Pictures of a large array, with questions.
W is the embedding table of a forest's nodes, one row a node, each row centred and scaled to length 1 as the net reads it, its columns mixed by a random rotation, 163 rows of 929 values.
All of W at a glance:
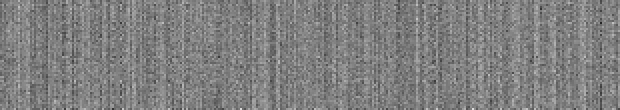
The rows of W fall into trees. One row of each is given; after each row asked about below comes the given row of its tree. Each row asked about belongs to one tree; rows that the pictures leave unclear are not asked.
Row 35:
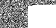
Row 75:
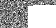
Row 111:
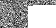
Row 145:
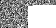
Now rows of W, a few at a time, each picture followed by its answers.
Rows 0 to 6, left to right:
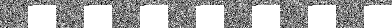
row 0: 145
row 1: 111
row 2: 35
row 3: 111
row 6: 145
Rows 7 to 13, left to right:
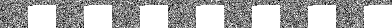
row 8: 145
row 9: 111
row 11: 111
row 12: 111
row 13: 145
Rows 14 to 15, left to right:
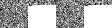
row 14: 145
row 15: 35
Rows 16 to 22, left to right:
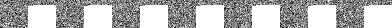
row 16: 111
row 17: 35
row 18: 111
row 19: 145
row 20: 145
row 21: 145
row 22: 111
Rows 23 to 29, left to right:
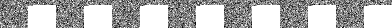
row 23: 75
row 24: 145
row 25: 35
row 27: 145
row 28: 35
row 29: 145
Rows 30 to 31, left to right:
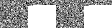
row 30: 75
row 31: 145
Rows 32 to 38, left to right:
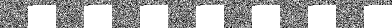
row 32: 111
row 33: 35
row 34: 35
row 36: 145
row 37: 35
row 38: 145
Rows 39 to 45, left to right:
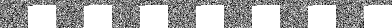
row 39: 145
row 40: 35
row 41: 111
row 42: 145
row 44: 111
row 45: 145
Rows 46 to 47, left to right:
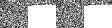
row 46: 35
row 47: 35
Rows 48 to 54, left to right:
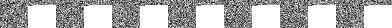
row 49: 145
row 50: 111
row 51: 145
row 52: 35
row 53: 35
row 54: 145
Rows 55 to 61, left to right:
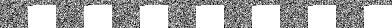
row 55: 145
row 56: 35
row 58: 111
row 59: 145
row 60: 145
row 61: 145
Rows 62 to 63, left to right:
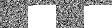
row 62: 35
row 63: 145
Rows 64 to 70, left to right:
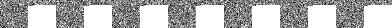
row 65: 111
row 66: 35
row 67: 75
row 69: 111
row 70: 35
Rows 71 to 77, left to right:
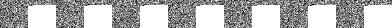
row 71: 145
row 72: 35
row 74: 145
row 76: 35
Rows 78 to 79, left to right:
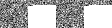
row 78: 145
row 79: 145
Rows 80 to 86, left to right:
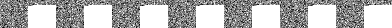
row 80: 35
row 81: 145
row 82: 145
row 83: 35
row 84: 35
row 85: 35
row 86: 35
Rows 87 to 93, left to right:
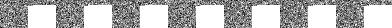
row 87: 111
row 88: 145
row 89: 75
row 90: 145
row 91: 75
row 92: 75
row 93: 75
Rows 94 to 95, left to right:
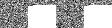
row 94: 35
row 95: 35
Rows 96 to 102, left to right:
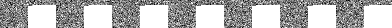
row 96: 145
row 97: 145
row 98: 111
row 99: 111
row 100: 35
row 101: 111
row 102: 75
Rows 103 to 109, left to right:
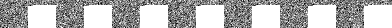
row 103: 145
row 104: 111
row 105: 35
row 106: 145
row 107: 35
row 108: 35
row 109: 145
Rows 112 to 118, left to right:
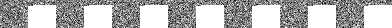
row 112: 75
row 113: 111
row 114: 111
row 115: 145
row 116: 35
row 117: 111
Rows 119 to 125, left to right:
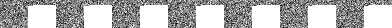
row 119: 75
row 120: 145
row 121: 145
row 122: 145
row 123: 145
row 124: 145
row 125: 35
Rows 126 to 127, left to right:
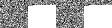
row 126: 35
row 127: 35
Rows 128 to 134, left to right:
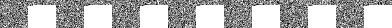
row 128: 111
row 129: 35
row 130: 35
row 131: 145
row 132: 35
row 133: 145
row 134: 111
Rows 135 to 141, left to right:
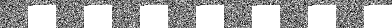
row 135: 35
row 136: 35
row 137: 145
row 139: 111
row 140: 35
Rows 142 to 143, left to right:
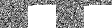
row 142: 35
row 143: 75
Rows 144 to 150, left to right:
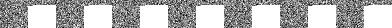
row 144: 145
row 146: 111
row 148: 35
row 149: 35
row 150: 35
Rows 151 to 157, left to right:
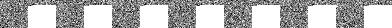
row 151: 35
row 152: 111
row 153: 35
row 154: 35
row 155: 75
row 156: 35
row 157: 111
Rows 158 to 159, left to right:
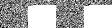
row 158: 145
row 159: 35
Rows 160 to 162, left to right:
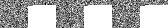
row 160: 111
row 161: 145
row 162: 35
